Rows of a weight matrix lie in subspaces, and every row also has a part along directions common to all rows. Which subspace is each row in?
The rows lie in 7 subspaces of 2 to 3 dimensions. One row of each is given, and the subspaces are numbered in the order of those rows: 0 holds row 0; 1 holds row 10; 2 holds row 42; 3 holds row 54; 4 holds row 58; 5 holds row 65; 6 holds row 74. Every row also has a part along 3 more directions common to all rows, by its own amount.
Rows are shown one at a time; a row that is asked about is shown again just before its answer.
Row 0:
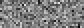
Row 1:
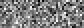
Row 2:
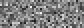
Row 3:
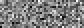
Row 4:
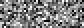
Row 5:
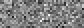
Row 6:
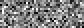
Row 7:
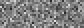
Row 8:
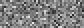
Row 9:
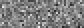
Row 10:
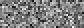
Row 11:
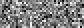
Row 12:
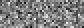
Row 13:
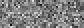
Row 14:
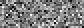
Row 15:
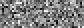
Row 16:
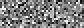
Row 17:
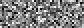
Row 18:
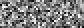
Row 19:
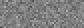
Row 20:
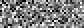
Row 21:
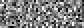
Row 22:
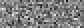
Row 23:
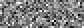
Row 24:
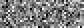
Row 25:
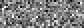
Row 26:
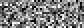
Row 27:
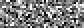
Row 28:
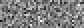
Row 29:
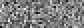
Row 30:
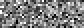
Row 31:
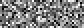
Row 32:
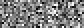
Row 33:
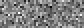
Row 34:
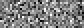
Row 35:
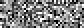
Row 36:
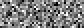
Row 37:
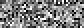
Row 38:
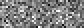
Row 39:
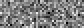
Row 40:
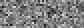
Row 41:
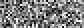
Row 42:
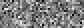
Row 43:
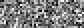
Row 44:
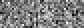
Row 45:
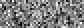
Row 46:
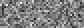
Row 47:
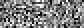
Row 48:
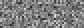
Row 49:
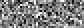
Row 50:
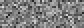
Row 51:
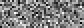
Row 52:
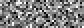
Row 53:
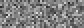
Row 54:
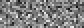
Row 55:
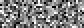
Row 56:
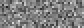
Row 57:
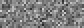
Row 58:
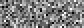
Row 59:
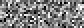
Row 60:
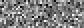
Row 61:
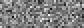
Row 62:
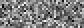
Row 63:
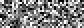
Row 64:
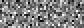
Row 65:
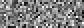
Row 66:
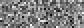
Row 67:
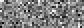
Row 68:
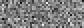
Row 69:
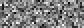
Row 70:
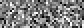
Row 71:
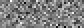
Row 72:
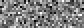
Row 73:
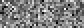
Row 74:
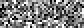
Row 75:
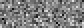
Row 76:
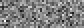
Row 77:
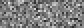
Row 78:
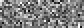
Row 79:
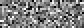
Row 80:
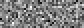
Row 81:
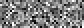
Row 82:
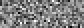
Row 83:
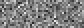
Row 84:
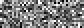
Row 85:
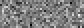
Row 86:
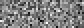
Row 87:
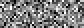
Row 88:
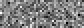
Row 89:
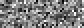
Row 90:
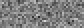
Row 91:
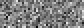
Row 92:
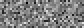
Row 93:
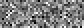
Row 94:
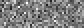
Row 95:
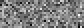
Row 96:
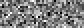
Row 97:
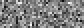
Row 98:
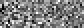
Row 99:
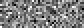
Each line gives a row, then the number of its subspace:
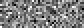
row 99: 5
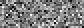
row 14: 0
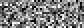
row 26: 0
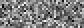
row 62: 6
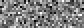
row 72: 0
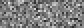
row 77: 2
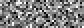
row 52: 3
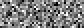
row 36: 2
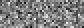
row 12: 3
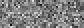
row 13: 4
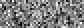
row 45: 2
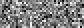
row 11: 5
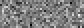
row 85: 5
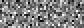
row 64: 1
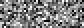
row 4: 5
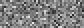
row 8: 3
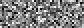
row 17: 1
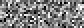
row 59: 1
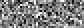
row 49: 2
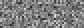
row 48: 5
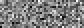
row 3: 0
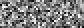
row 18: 2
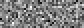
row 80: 3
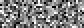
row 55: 5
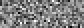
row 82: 0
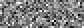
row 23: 3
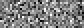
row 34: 1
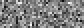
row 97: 5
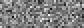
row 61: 6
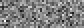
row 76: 4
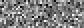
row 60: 0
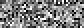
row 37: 6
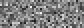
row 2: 0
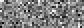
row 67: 0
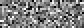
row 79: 1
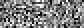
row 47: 6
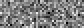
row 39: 3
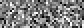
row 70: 4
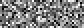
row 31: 1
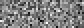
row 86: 1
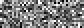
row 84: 0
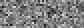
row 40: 3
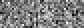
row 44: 3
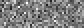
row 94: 6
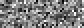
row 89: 5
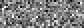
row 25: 2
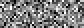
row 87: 6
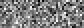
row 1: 2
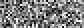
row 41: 4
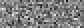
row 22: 6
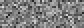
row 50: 1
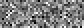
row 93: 4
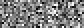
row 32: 2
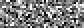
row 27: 3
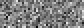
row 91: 5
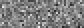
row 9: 2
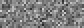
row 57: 4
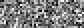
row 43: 4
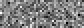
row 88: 3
